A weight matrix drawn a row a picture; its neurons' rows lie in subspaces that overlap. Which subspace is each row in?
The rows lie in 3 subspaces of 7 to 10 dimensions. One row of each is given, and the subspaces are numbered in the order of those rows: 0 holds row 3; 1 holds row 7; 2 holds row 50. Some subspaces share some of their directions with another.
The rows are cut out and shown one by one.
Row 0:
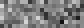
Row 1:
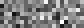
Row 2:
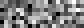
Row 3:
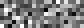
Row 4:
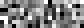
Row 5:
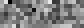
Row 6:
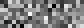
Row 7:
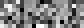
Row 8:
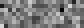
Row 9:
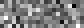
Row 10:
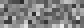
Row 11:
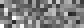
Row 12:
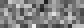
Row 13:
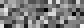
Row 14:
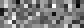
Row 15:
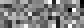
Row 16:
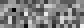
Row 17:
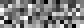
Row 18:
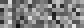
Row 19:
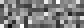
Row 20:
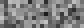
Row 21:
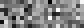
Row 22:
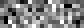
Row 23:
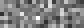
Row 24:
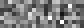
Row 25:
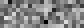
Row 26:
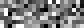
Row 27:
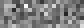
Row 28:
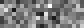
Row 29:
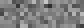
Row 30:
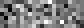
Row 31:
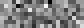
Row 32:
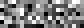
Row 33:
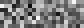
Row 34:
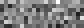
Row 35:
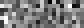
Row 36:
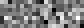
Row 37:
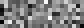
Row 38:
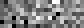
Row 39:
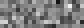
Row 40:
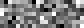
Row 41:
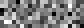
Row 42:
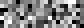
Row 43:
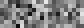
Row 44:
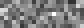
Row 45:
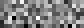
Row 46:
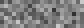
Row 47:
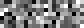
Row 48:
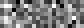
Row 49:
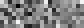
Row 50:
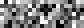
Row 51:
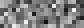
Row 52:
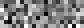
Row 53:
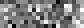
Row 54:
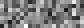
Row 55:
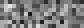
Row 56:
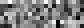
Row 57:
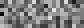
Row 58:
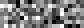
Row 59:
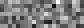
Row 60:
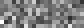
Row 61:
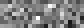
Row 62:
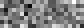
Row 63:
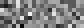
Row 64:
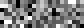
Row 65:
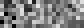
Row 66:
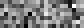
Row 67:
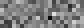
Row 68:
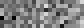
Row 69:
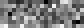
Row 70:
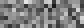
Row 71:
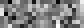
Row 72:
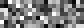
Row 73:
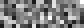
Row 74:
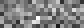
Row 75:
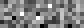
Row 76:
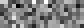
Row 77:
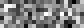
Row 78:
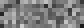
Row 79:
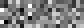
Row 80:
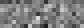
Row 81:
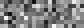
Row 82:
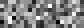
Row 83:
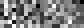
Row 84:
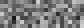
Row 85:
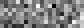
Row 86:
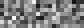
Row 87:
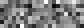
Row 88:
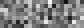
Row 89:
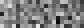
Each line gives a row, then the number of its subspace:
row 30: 1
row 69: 0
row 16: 1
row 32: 2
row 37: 2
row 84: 2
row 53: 1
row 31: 1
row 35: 1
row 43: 1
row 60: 1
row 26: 0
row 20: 2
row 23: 2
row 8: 2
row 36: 2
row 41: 1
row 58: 2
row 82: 1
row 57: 2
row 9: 1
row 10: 0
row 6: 1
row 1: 2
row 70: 1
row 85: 1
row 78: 1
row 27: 1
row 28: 1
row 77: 2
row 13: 0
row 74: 2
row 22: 1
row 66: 0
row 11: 0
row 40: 2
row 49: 1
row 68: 2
